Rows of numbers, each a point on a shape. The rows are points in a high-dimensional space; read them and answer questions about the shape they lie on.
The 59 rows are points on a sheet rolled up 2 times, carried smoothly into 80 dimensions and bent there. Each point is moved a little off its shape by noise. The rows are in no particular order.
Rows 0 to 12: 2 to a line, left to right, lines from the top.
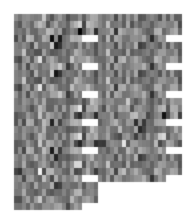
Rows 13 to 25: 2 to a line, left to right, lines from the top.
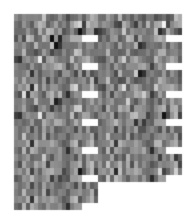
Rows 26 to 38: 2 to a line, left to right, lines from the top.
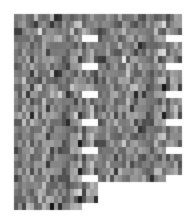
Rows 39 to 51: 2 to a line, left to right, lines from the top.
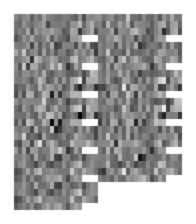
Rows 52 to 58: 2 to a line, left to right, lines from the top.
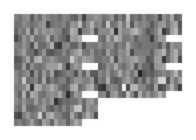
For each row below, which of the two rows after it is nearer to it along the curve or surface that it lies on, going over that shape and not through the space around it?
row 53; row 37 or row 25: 25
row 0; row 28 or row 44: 44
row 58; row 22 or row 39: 22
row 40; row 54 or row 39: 39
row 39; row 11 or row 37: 37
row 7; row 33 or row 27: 33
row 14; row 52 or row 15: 15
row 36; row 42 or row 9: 42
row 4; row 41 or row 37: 41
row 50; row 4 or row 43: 4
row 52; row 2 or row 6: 2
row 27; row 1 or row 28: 1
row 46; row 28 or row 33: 33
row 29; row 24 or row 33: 24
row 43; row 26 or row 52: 26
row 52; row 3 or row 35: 3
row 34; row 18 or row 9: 18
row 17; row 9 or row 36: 36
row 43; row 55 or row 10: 10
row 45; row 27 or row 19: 19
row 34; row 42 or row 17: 17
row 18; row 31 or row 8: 8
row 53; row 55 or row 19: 55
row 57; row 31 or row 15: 15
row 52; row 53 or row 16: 53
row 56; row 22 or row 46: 22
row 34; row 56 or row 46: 56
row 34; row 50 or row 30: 30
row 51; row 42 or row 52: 42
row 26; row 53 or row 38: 38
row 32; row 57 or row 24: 24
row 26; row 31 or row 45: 45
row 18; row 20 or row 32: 32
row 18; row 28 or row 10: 10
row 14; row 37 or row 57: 57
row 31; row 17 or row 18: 17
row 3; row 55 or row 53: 53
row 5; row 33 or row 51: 51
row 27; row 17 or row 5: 5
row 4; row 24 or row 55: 24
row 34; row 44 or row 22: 22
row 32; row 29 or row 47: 47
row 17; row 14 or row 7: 7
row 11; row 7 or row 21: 21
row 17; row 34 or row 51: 34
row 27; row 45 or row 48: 48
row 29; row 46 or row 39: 46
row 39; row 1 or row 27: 1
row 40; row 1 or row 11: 1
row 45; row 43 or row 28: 43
